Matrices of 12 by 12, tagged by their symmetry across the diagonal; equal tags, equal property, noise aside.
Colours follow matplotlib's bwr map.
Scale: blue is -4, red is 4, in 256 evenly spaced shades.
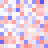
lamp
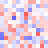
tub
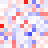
lamp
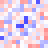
lamp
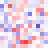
tub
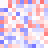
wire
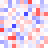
lamp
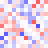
wire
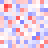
lamp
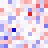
wire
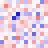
lamp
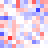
wire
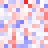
tub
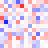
wire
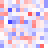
tub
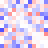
lamp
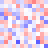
tub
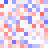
wire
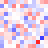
wire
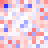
lamp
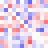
wire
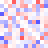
wire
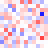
tub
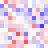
wire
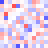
lamp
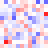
tub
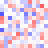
tub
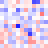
tub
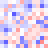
lamp
